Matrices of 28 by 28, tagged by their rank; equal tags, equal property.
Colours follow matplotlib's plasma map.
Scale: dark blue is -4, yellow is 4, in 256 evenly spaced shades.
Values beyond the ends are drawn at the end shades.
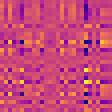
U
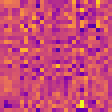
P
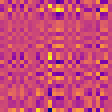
U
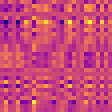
U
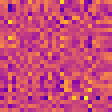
P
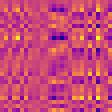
U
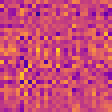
P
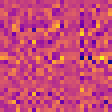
P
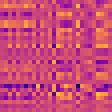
U
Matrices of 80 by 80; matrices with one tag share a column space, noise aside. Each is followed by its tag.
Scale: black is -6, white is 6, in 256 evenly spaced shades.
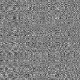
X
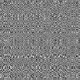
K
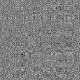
X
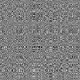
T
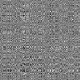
T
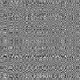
K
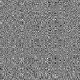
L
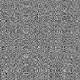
T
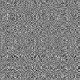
K
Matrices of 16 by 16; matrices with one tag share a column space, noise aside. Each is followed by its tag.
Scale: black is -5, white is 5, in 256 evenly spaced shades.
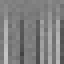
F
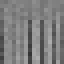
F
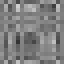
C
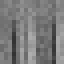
F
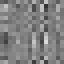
C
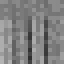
F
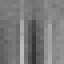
F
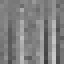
F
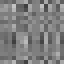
C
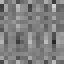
C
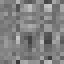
C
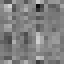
C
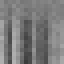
F
